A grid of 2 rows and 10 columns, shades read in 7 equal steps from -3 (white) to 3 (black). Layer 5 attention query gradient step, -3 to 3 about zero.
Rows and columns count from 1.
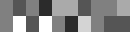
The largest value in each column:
0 1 1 2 0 2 1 0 1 1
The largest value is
2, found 2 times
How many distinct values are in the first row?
4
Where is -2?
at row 2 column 7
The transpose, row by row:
0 0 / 1 -3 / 0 1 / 2 -3 / -1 0 / -1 2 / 1 -2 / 0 0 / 0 1 / -1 1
